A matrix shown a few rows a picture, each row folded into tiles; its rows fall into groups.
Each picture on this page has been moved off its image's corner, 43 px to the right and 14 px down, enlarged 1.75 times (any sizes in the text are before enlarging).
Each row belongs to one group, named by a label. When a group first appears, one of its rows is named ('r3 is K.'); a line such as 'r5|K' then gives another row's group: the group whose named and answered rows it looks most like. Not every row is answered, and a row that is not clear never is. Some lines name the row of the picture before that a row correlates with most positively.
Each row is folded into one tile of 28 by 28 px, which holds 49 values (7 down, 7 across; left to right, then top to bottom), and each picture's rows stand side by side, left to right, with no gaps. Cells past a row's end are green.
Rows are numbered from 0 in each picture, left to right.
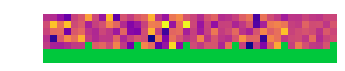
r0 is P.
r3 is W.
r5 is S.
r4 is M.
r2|P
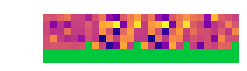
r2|P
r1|P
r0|W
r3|M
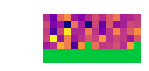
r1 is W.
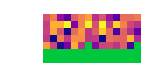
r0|P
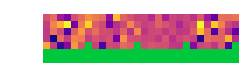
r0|P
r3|P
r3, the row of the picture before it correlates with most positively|1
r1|M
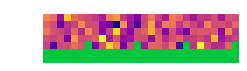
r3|S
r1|W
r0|M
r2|P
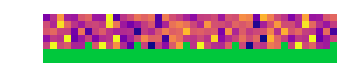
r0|S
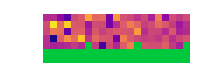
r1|M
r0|P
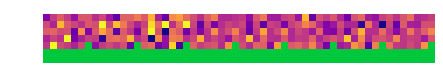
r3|W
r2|P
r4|W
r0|S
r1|P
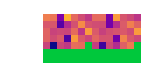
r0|M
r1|M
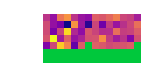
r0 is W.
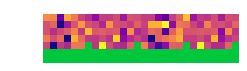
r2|P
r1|S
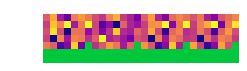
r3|P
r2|P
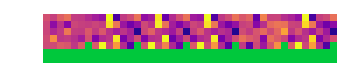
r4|M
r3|S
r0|W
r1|S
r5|S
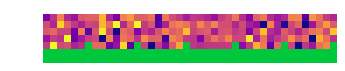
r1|P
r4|W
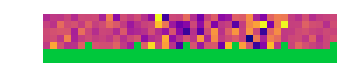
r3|W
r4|P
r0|S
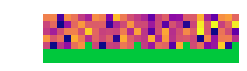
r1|M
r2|W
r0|M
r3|P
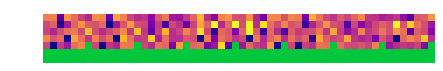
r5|M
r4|P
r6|W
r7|P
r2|W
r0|M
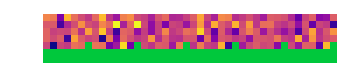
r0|M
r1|P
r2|W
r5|W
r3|P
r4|P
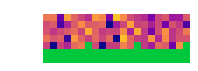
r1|M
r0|M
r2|W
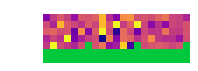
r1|P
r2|W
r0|S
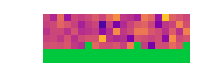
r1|W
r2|M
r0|S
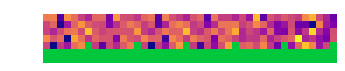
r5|W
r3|M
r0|M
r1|M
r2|M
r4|S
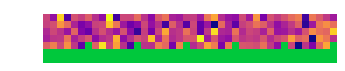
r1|S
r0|S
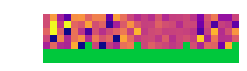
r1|M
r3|W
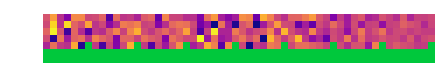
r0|P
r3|W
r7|S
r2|M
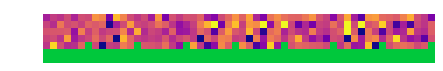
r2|S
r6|P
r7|W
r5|W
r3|P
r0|S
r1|M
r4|P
